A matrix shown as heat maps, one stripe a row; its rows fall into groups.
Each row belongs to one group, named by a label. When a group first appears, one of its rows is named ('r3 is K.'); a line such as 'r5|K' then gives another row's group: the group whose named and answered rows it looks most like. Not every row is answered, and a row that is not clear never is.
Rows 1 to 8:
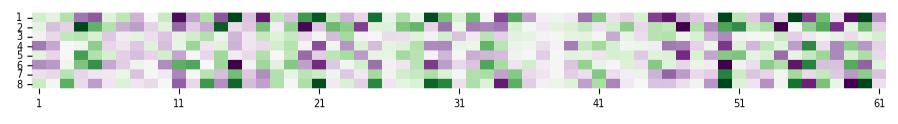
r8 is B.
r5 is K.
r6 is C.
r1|B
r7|B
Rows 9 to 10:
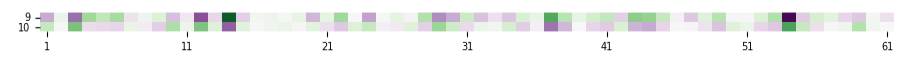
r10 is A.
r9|K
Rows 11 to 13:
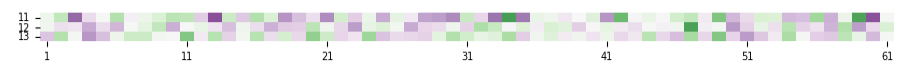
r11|C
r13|A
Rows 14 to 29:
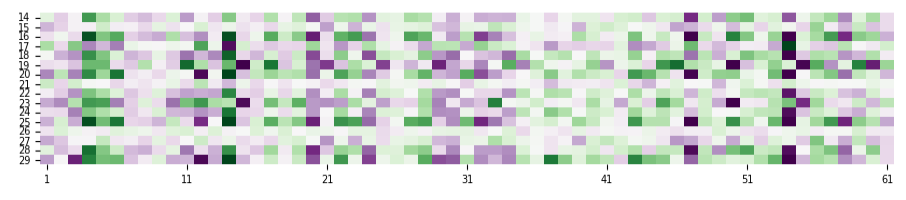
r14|K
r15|C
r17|A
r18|K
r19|C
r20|K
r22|K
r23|C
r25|K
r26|A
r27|C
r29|K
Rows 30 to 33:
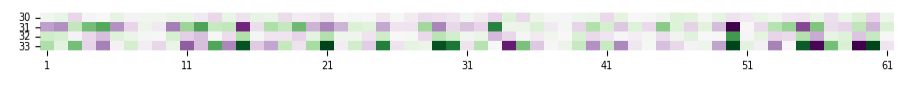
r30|C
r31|C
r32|B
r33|B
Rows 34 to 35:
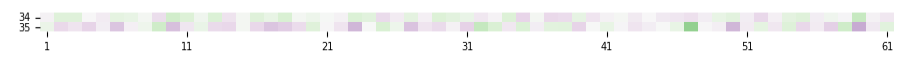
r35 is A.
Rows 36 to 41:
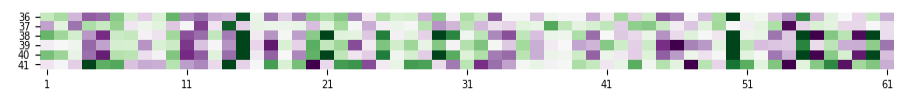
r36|B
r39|B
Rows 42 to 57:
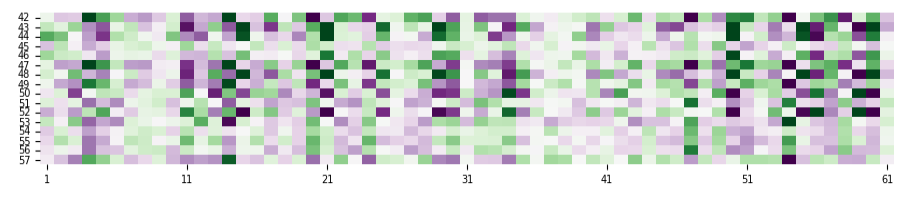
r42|K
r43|B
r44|B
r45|A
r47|K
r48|B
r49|K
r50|C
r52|C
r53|A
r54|A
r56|A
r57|K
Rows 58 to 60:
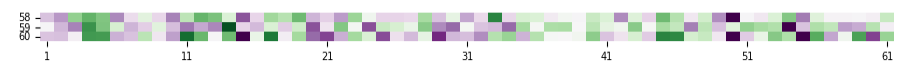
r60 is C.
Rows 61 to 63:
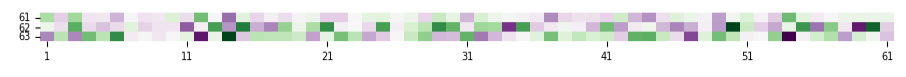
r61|A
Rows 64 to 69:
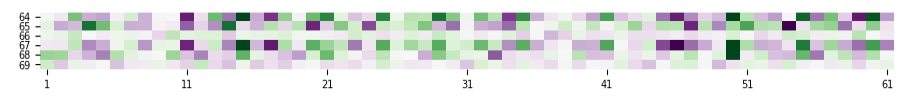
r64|B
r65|K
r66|A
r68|B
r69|A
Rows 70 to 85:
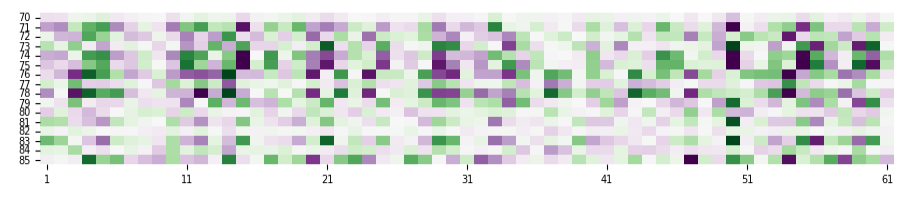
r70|C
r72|K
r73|B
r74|C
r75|C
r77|A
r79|B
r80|A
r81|B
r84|A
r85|K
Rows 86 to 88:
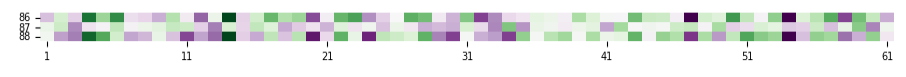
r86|K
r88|K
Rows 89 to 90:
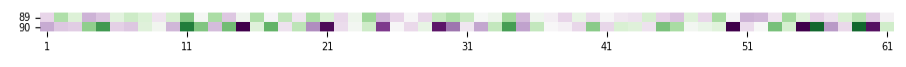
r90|C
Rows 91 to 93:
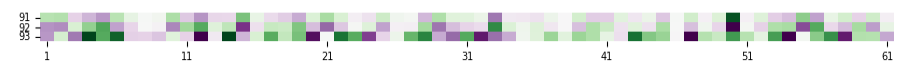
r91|B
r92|C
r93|K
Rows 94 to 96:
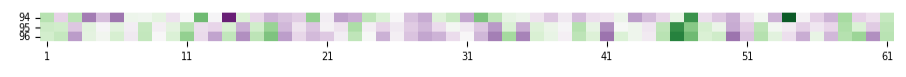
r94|A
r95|C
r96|C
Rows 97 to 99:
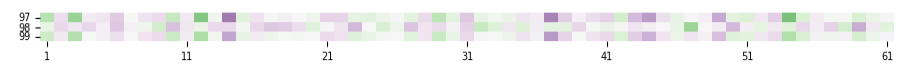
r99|A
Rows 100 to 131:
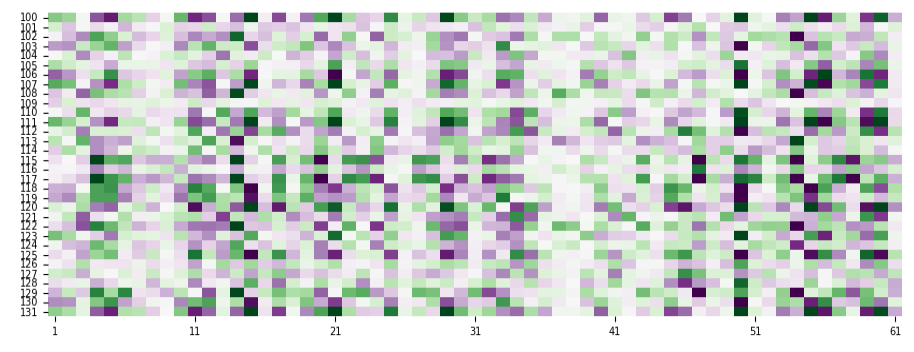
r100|B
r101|A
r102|K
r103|C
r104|C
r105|B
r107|B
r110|B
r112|C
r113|A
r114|A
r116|A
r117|K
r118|C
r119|C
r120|B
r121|C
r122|K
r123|B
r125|C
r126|B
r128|B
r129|K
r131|B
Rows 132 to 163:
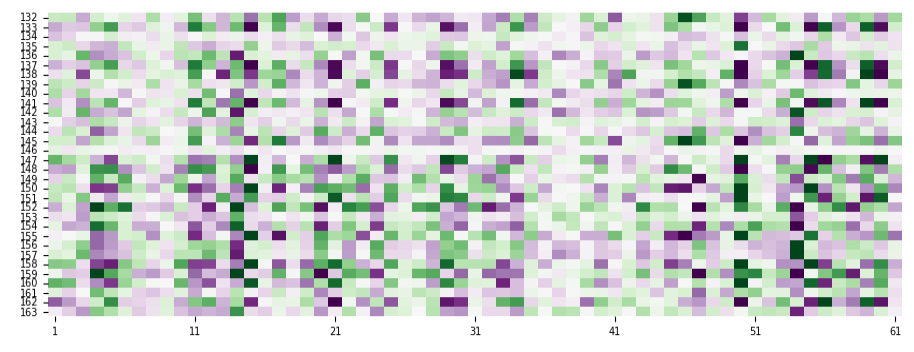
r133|C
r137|C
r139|C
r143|K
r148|C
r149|K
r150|B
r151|B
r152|K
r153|K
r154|K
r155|B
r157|A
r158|B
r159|K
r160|B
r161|K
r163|K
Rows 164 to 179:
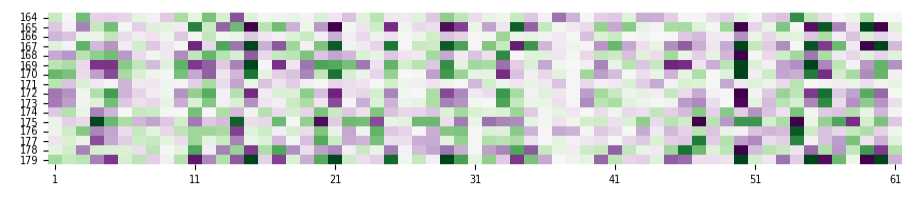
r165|C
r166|C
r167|B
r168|C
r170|B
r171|A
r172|C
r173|C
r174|A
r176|A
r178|C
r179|B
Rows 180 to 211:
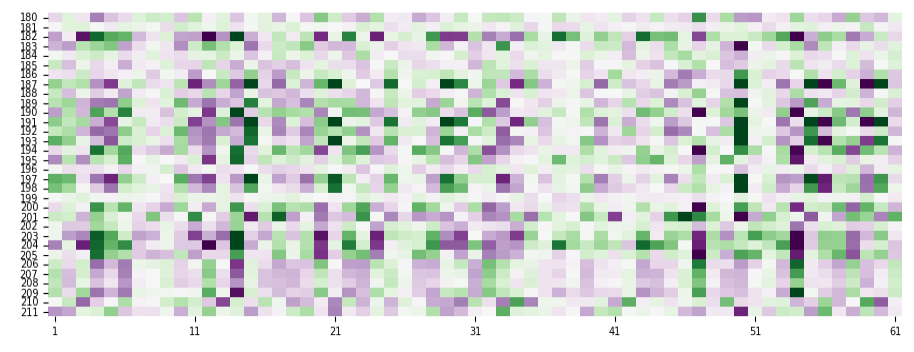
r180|A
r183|C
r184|C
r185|A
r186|B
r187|B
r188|A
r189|B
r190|K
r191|B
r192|B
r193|B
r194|K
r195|K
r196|A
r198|B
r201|C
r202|K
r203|K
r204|K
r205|K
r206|A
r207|A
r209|A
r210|C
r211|C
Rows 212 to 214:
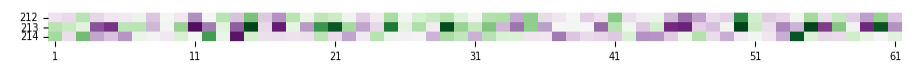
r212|B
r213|B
